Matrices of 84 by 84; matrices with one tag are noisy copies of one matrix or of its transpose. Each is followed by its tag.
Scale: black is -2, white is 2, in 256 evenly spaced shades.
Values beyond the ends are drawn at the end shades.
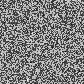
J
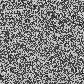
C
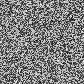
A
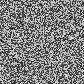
J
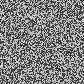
A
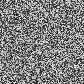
J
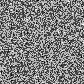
J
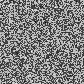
C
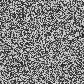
J
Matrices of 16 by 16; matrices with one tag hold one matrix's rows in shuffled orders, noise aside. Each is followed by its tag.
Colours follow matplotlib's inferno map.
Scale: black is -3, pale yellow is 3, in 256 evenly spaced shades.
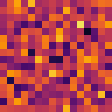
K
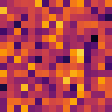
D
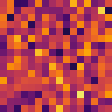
K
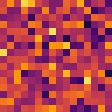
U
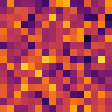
U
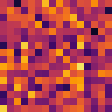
D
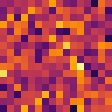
D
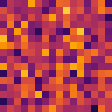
D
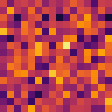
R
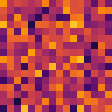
D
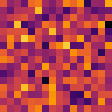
U
